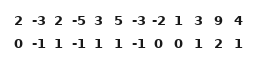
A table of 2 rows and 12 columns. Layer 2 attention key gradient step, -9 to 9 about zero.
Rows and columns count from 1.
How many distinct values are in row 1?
9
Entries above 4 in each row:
2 0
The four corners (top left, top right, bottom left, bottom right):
2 4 0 1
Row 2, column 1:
0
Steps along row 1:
down up down up up down up up up up down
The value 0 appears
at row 2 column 1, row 2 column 8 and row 2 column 9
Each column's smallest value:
0 -3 1 -5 1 1 -3 -2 0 1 2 1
